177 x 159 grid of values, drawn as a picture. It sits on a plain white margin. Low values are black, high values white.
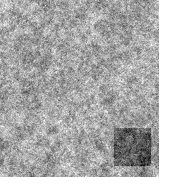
Ninth with the lowest average: bottom right. Odd patch: lower, in the bottom right. Mirror symmetry: none. Grain: blotchy.
